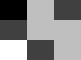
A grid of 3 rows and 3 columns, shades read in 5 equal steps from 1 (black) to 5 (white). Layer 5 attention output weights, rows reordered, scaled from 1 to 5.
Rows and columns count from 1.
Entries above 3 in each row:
1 2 2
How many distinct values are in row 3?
3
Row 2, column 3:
4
